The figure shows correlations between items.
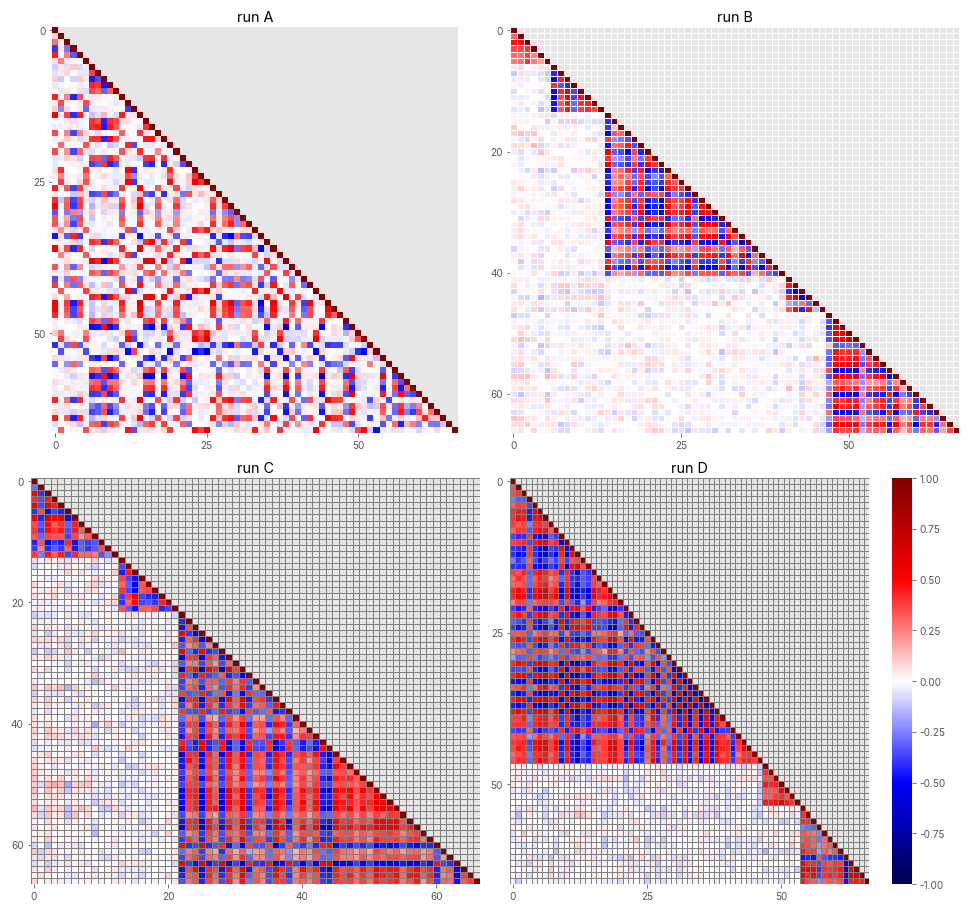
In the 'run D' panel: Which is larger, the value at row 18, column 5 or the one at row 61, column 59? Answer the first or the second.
the first
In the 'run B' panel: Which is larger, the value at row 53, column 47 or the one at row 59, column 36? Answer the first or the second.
the second
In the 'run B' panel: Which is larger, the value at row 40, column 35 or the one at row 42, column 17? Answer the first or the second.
the second
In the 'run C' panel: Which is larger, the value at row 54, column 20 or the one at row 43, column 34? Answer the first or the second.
the first
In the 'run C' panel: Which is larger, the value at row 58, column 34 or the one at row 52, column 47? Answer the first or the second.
the second
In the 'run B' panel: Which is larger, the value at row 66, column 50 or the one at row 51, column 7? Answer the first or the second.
the first
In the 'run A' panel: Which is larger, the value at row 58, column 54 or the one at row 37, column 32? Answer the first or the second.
the second
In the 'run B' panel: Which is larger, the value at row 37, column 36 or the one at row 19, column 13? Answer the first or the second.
the first
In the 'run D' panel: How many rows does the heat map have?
67
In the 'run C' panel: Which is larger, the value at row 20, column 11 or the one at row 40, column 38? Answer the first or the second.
the first
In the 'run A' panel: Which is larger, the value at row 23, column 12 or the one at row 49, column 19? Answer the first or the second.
the first
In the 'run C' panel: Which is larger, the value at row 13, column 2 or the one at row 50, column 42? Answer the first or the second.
the second
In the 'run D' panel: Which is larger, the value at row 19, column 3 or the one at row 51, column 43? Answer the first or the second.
the second
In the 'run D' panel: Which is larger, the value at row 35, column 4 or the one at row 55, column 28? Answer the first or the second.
the second
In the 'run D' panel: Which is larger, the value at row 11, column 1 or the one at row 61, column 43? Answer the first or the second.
the second
